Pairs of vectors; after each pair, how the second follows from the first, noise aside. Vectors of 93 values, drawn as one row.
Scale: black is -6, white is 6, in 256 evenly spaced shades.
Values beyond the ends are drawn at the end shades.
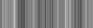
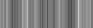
reversed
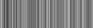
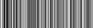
scaled up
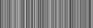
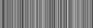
reversed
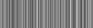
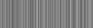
shrunk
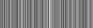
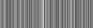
reversed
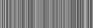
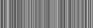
reversed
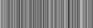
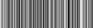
scaled up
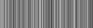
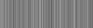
shrunk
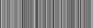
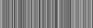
reversed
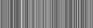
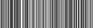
scaled up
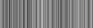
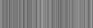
shrunk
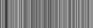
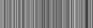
reversed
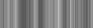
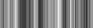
scaled up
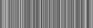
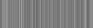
shrunk
